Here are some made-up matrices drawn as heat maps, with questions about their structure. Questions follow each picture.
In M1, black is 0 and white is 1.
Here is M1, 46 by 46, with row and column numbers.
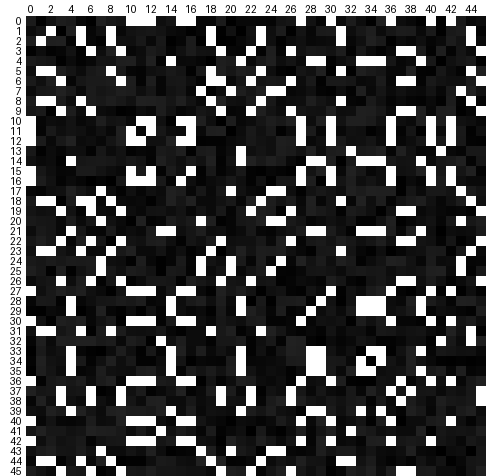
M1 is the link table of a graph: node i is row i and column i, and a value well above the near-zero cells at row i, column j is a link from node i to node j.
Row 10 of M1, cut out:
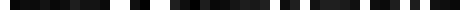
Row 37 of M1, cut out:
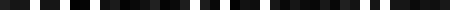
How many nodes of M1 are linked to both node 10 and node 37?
1
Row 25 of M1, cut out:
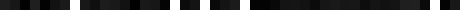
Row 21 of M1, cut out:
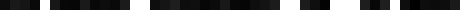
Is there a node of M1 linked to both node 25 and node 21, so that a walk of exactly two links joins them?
no
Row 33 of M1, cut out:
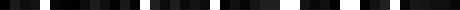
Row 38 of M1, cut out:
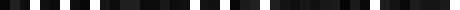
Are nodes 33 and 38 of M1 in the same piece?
yes
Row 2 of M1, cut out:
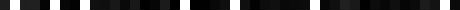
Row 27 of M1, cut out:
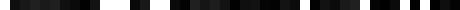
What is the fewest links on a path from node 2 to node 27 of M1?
5
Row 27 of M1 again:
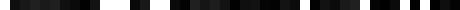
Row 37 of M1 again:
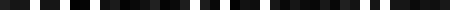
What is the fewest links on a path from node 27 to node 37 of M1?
2
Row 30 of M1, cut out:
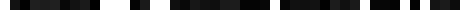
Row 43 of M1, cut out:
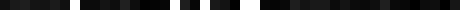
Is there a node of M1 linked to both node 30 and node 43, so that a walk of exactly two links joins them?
no
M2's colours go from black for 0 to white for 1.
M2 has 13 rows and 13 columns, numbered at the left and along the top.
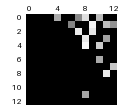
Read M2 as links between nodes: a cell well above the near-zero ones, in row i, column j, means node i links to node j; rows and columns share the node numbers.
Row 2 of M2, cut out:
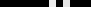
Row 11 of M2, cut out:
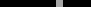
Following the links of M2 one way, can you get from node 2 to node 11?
no
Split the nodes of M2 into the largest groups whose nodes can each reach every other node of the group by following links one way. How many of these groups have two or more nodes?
1
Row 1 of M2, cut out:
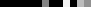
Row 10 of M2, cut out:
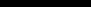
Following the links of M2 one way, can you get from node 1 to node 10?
yes
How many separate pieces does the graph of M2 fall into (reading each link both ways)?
2
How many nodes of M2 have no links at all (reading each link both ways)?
1
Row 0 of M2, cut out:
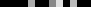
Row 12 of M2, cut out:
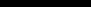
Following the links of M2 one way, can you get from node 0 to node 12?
yes
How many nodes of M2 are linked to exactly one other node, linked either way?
0
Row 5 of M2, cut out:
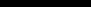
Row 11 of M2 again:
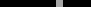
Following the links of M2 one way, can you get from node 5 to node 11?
no
